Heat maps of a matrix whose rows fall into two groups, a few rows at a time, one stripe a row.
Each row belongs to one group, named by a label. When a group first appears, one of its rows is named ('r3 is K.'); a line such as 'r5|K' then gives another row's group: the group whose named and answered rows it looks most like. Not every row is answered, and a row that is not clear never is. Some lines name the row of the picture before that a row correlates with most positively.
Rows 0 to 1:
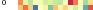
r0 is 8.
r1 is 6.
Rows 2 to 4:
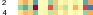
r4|6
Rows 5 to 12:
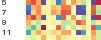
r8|6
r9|8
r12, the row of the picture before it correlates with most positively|3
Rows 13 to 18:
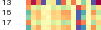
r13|6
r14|8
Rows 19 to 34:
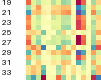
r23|8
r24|8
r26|8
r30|8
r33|6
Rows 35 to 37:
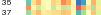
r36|8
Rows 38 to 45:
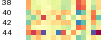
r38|8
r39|8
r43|8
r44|6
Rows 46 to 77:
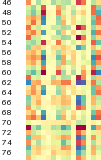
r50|6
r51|8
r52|6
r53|8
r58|6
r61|8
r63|6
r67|8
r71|8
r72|8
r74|8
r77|8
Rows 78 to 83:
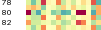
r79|6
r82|8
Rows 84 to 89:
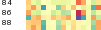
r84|8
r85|6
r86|8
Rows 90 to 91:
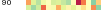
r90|8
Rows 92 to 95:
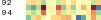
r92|6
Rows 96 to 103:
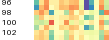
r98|6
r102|6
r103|6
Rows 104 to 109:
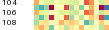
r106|8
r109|6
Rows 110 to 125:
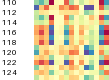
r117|6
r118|6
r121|6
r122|6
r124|6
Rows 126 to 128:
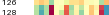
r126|6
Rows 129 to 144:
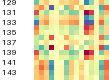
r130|6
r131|8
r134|8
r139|8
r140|8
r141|6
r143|6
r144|6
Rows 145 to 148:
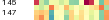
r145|8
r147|6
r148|6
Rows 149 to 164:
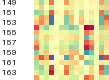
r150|6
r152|6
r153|6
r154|8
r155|8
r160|6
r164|8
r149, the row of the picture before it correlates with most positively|146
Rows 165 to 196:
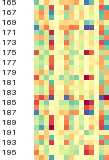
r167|6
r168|6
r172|6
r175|8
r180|8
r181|6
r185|8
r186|8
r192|6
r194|8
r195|8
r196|6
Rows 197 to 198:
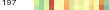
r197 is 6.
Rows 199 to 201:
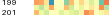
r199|6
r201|8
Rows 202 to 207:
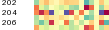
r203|8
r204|6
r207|8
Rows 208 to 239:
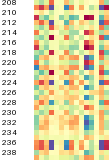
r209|6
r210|6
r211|8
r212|6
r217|8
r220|8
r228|6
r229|8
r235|8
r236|6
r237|6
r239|8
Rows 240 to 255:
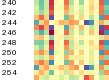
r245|6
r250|6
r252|6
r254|6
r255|8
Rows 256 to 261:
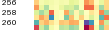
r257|8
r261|8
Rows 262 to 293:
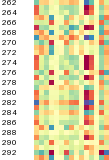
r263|8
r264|8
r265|6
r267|8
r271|6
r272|6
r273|8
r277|8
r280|8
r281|8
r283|8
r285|8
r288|8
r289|8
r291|8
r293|6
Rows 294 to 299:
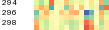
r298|8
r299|8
